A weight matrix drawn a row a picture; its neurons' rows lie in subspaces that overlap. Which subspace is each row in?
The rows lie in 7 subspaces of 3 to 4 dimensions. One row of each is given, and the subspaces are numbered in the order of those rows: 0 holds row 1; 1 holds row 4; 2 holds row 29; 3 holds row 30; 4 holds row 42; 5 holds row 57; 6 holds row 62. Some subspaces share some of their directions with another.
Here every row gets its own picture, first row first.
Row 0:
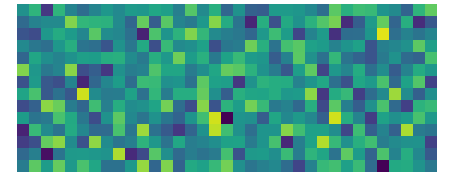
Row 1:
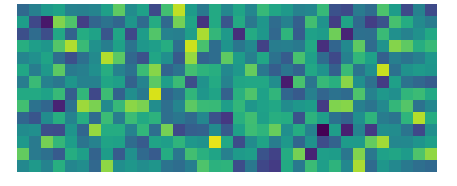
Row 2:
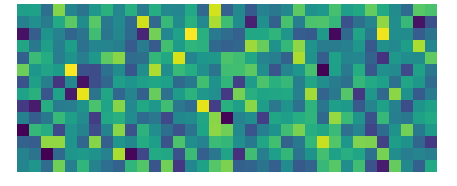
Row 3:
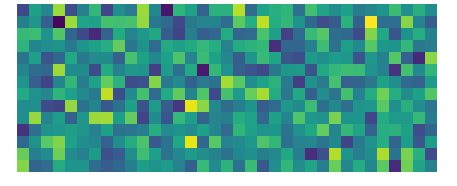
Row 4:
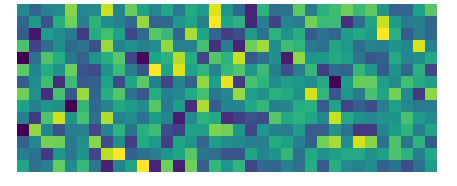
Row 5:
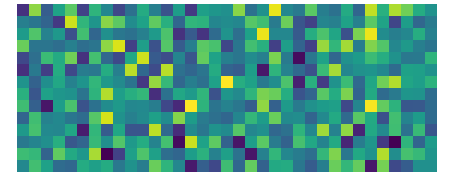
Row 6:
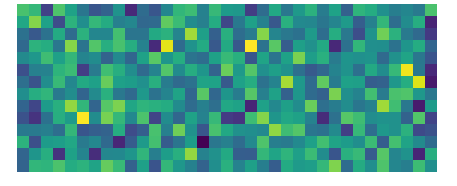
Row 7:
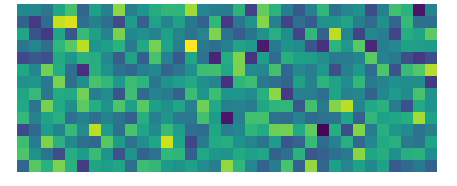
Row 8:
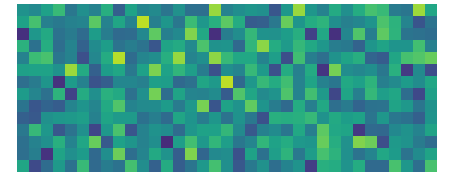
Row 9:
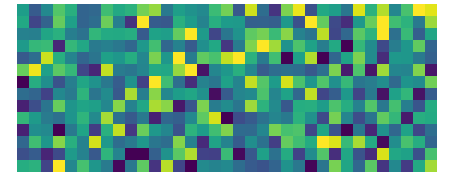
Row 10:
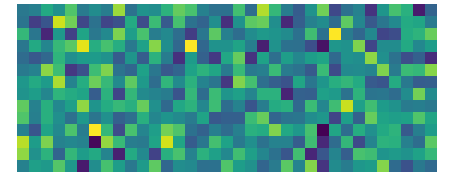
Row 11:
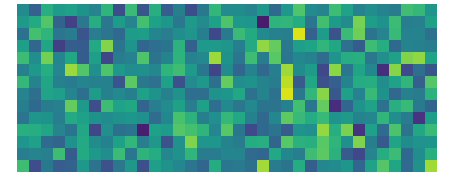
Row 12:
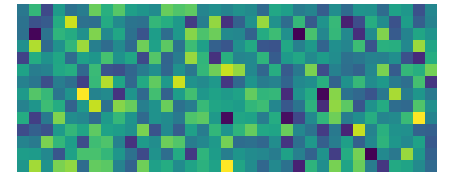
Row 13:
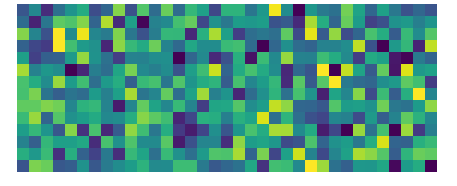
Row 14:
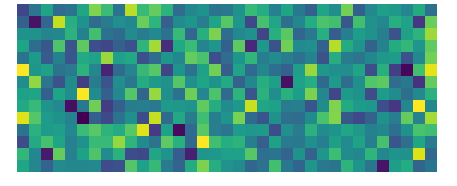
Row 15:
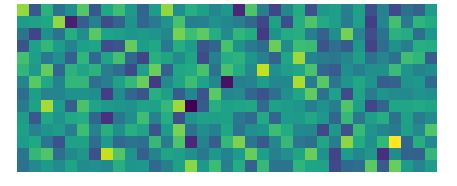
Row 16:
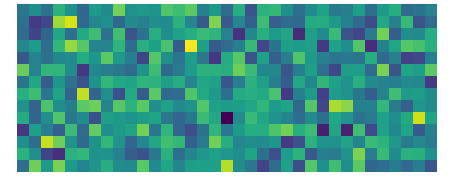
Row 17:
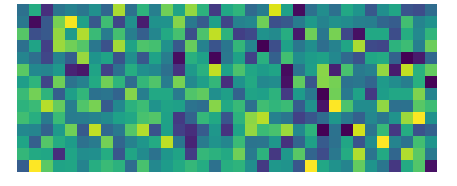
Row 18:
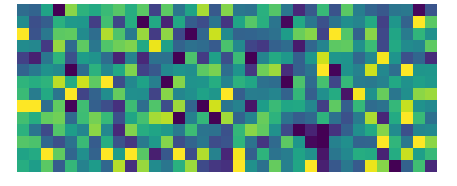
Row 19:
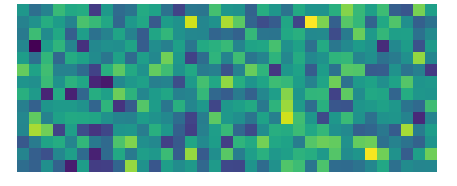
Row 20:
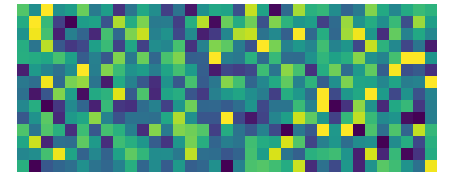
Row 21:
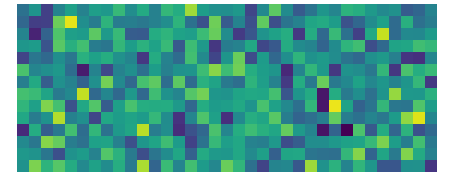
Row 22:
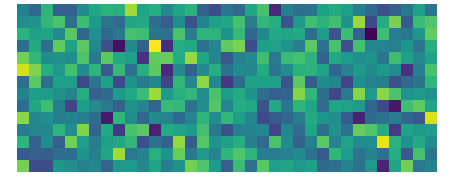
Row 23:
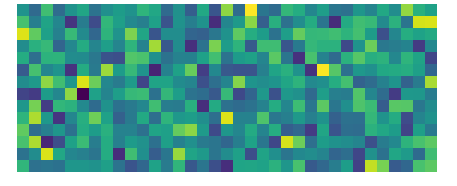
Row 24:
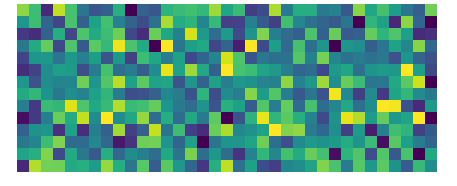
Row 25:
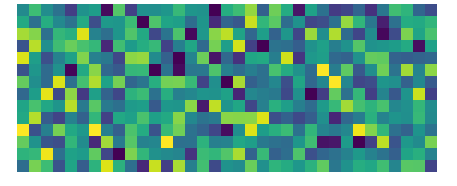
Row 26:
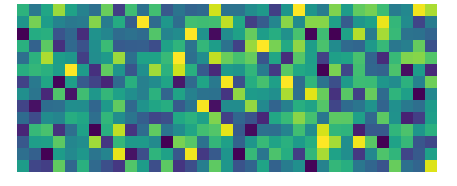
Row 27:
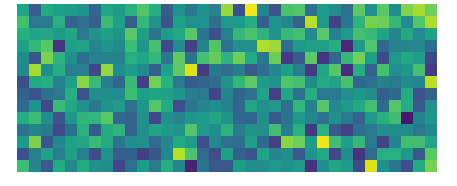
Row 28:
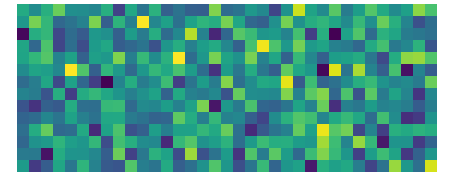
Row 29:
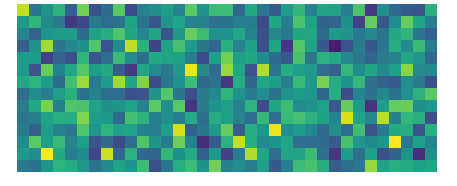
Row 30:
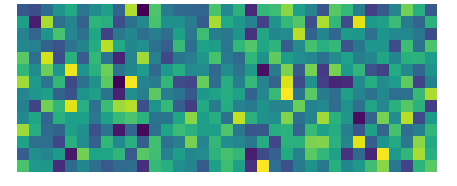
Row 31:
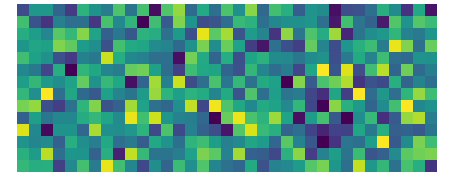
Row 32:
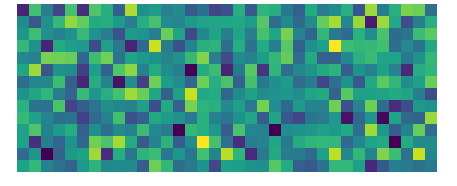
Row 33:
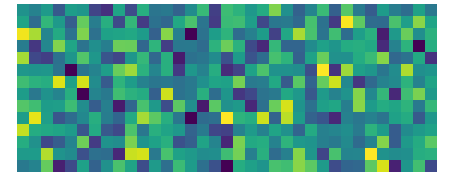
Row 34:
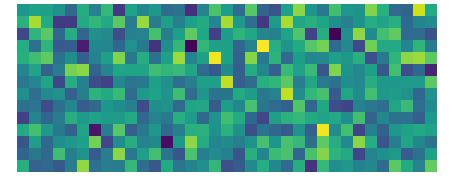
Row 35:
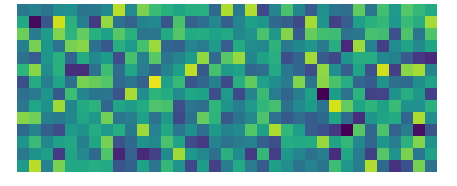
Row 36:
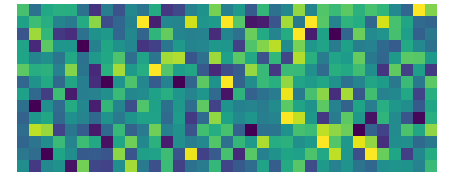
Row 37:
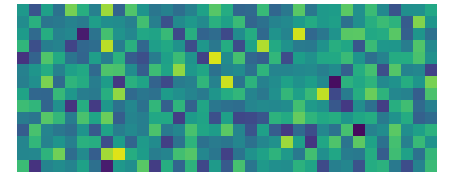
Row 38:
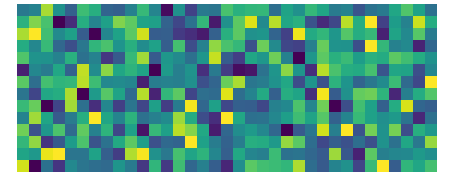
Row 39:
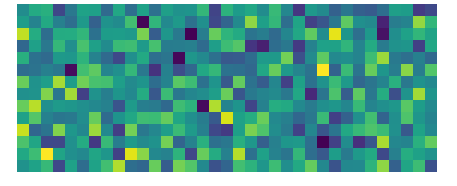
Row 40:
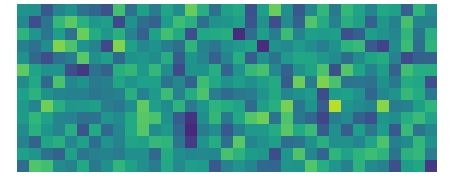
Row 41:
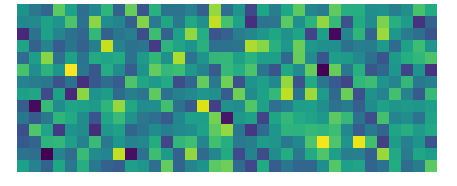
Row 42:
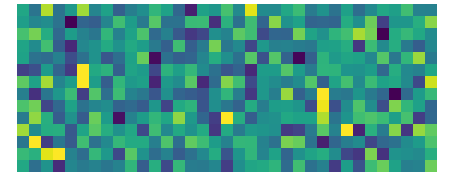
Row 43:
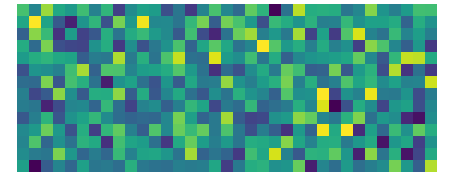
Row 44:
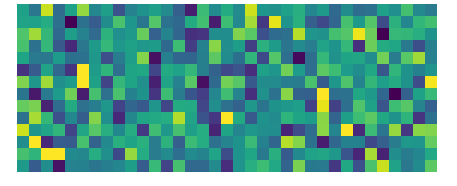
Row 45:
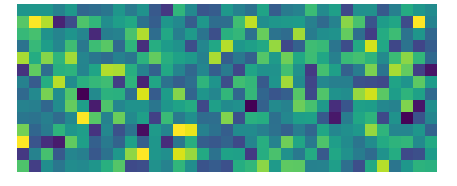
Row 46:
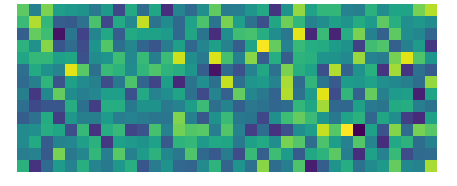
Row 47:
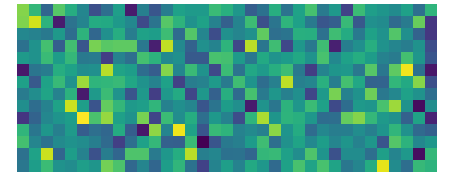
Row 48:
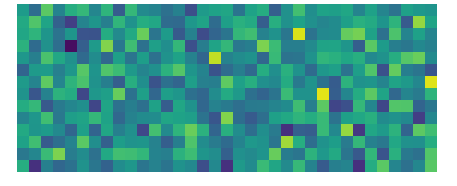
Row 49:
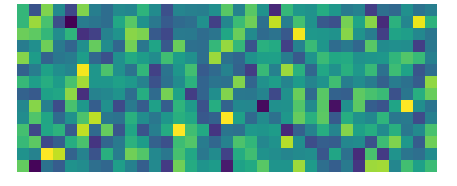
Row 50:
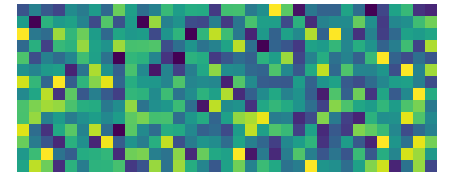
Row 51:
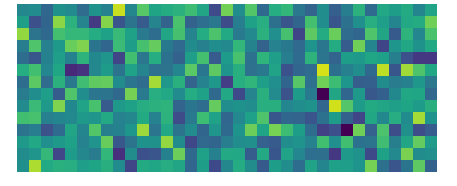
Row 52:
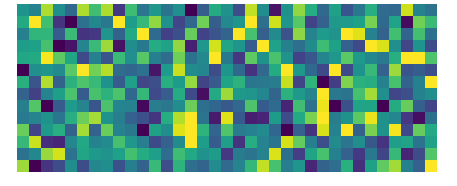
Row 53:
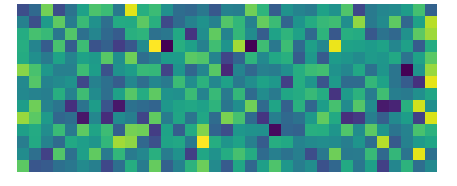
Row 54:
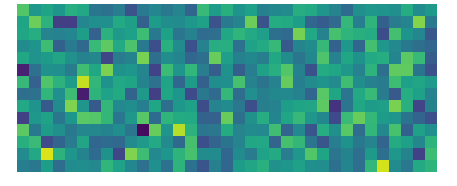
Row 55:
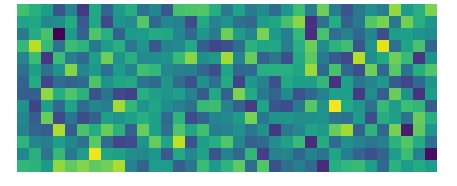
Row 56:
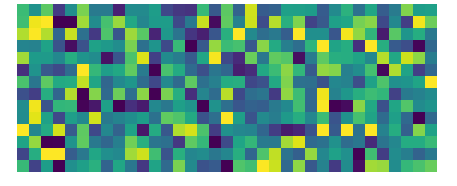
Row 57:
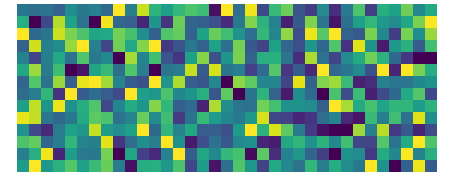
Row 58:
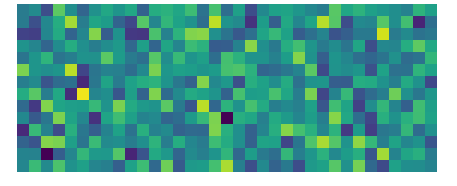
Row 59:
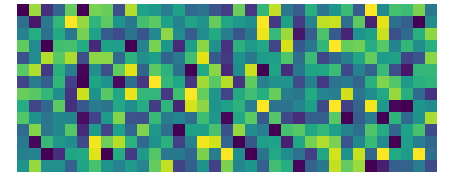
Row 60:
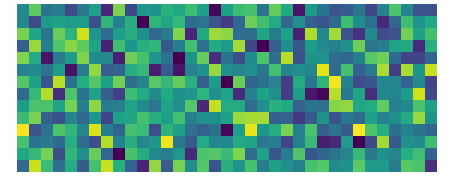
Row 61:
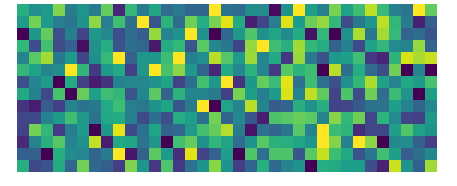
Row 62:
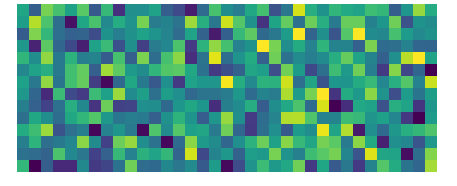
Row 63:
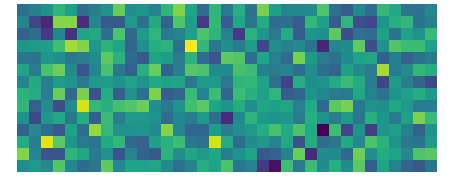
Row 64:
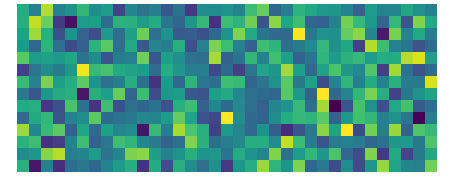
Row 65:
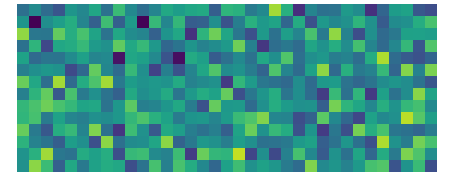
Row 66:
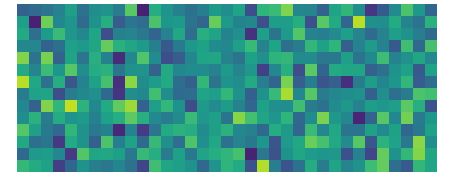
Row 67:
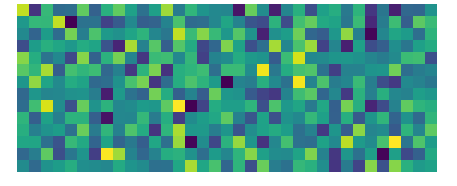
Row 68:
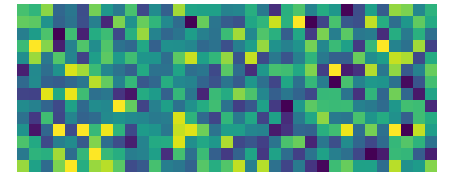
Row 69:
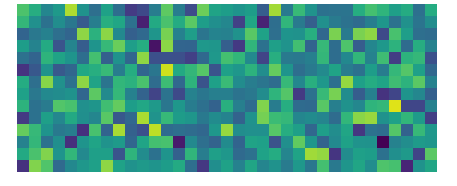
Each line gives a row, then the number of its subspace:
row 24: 4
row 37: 1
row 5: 2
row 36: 6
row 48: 1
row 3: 2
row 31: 0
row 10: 0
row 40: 6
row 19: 6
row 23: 5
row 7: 0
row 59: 2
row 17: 6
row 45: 4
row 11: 3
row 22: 2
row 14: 4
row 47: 4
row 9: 5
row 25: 1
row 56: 0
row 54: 4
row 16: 0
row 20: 3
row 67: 2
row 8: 0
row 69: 2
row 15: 2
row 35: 5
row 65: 3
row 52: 6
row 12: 6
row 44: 4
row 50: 3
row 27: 5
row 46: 6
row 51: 5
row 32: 2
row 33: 6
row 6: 4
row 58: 3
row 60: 1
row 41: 3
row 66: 3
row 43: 3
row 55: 6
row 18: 1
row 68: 6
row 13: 6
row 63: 0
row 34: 0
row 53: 4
